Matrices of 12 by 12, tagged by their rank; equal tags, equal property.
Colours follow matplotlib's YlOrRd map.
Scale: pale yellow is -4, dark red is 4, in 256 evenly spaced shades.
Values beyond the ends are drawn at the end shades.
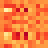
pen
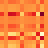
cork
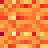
pen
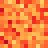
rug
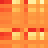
cork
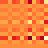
cork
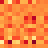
pen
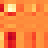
cork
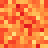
rug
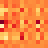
pen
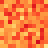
rug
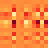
cork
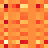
cork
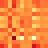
pen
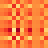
cork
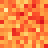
rug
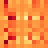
pen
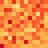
rug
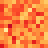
rug
